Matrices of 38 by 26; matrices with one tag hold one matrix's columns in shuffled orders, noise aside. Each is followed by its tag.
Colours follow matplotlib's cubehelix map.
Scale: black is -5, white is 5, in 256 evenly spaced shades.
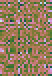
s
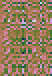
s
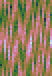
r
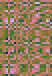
s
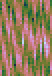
r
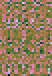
s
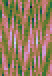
r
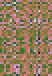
s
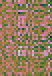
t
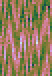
r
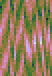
r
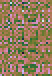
s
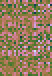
t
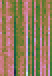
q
